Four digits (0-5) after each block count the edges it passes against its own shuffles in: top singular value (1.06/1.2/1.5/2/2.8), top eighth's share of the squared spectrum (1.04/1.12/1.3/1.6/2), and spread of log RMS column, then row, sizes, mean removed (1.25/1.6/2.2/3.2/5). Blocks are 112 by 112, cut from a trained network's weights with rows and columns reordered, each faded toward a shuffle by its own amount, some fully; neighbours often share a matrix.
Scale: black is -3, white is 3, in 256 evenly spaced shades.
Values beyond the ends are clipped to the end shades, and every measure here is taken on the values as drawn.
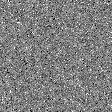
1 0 0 0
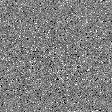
3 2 0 2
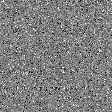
2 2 0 1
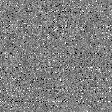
3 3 0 2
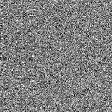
3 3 0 1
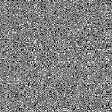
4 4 2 3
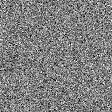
2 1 0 0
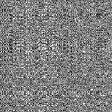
5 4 2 3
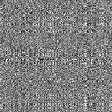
5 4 2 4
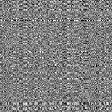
5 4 2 4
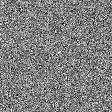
1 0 0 0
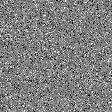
0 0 0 0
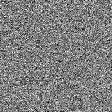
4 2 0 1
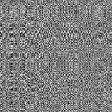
5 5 4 3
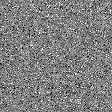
2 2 0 0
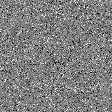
1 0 0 0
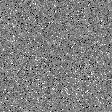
1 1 0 1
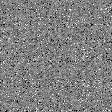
2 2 0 2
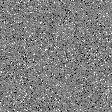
1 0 0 0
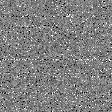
3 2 0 2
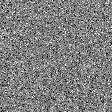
0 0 0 0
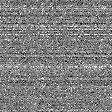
4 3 2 2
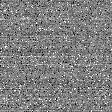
3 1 0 1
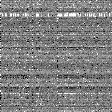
5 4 3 3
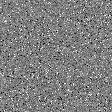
0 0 0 0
